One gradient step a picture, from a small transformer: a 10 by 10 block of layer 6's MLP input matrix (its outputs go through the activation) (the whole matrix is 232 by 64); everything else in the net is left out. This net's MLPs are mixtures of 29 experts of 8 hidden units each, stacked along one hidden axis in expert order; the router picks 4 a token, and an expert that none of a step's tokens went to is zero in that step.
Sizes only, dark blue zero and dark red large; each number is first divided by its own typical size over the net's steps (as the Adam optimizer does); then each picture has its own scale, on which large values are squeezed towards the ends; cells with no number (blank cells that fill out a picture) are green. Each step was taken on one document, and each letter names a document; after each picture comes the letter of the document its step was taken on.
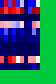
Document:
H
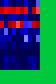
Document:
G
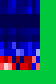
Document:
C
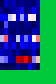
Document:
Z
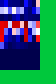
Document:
G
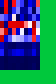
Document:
H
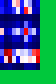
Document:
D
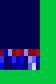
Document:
H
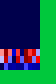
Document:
Z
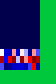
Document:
Z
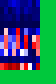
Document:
C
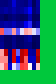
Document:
C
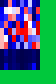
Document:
G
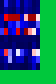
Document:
D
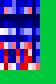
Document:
C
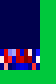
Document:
Z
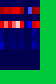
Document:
H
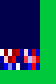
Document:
D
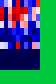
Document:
G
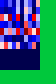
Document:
D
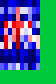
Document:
C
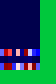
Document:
Z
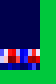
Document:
D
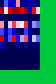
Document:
G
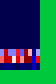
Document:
Z
